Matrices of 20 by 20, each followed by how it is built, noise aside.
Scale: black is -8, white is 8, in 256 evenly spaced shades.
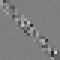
banded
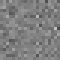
low rank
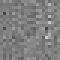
low rank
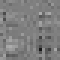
low rank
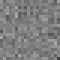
low rank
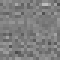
low rank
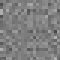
low rank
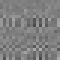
low rank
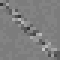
banded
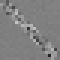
banded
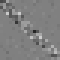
banded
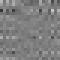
low rank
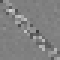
banded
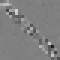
banded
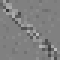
banded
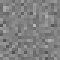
low rank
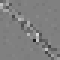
banded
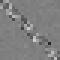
banded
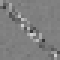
banded
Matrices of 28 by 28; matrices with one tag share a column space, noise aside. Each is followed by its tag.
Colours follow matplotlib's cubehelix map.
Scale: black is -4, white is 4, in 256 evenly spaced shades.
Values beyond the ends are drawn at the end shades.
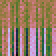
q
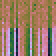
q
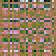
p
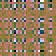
p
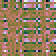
p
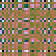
p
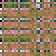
p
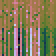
q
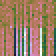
q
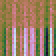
q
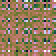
p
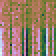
q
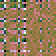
p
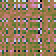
p
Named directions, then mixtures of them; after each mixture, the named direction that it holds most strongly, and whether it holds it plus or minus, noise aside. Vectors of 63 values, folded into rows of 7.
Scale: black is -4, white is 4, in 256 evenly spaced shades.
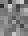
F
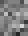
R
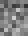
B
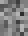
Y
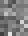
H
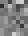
F, plus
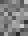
R, plus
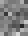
R, minus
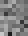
H, minus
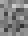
B, minus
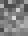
B, plus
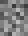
B, plus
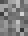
Y, minus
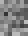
R, minus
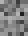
Y, plus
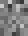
F, minus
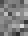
R, plus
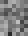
H, minus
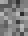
Y, plus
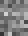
H, plus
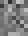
F, plus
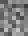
B, plus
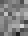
R, plus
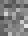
H, plus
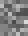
R, minus
